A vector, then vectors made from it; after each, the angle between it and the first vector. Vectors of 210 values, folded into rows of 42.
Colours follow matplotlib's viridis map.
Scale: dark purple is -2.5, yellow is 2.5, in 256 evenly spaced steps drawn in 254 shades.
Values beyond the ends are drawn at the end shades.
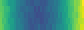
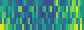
partly aligned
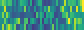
partly aligned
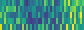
partly aligned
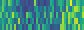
partly aligned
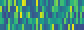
orthogonal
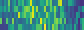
partly opposed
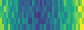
nearly parallel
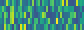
orthogonal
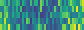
partly aligned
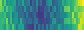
nearly parallel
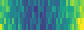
nearly parallel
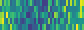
partly aligned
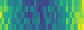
nearly parallel
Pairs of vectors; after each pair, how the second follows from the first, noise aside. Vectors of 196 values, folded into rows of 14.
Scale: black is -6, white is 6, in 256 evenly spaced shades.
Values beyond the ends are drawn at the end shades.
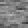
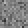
shuffled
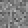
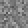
shuffled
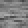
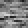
scaled up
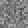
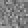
shuffled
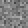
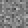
shuffled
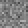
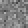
shuffled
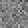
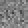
shuffled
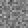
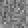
shuffled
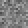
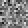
scaled up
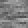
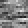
scaled up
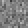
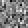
scaled up
